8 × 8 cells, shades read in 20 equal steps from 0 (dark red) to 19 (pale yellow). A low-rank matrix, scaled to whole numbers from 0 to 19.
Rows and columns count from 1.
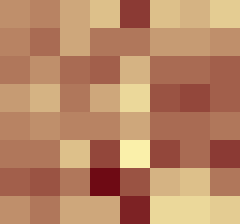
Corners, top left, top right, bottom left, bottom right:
11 16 11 16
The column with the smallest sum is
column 4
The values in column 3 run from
8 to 15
